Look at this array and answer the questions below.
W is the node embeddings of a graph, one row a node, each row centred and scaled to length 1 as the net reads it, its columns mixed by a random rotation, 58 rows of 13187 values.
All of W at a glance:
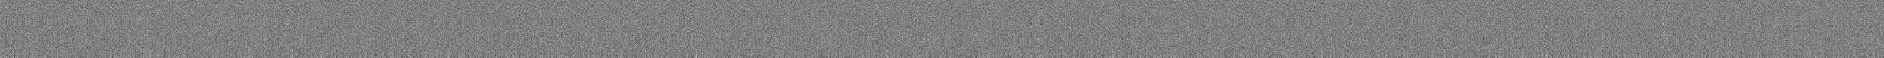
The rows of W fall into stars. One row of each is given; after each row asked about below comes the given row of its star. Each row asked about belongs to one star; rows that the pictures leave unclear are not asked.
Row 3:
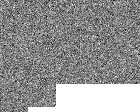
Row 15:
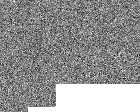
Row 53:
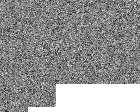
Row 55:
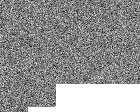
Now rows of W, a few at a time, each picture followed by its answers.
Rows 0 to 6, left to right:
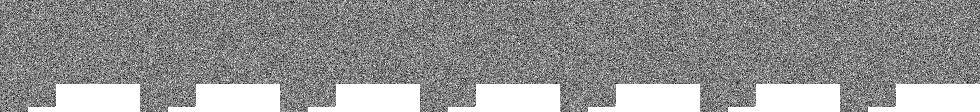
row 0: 15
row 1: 53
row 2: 3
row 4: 53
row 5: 53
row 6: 15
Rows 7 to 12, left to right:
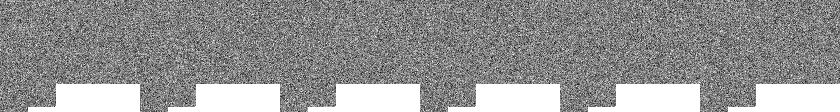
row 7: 15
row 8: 53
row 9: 3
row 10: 55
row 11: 15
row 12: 55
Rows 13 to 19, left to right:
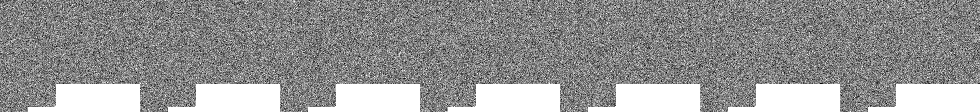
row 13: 3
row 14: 55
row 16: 3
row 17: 15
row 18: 53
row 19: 53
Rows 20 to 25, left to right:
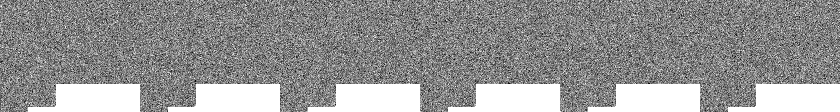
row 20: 3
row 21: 53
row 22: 3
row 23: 53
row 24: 53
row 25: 15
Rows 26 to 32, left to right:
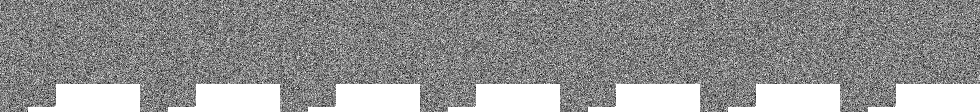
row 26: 55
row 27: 55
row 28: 53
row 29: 3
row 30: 15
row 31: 55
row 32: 53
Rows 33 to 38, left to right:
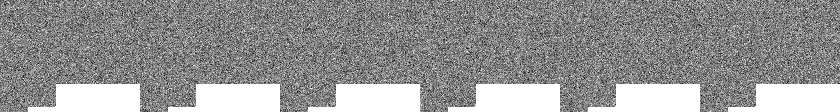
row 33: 3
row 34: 53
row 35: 3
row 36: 53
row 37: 3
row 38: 15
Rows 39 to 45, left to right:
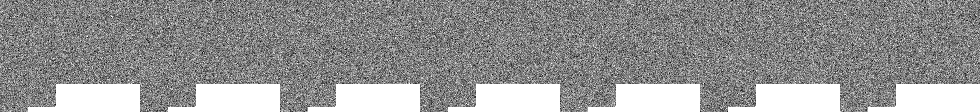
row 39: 3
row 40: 55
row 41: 3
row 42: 55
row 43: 3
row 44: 55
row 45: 3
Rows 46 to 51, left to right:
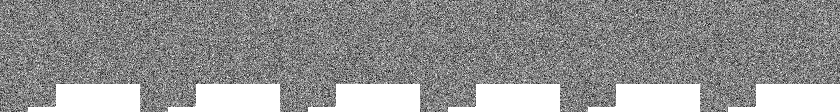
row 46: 3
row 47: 53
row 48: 53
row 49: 15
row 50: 55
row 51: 15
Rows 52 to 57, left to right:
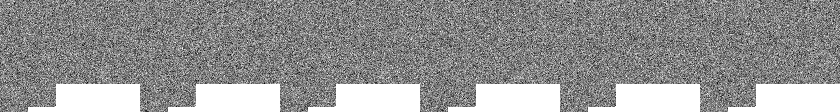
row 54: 55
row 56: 15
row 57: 15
